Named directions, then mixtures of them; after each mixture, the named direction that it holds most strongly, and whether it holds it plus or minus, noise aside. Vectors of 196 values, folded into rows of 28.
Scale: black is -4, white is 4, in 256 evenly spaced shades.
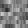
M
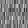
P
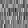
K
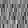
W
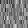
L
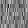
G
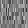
G, minus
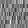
K, plus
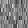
L, minus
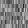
P, minus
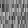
P, minus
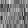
G, plus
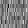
G, plus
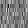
G, plus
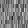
P, minus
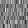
L, minus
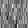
W, minus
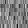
W, plus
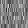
G, minus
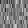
L, plus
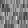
M, plus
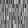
P, minus
